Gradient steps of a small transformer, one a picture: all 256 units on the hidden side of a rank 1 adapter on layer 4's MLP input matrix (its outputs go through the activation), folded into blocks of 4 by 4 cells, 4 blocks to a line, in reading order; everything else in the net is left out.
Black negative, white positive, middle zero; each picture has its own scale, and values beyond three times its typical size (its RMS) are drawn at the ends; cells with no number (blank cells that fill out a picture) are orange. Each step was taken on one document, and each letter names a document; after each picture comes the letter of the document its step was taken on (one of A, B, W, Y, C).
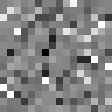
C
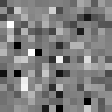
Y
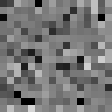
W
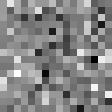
C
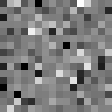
W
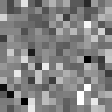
W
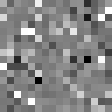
W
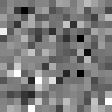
C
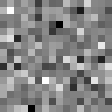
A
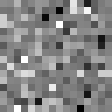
A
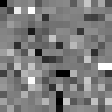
Y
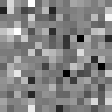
C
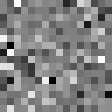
W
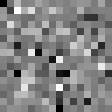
Y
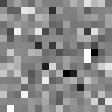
Y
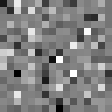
Y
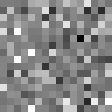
C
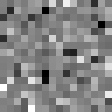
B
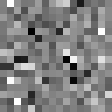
W
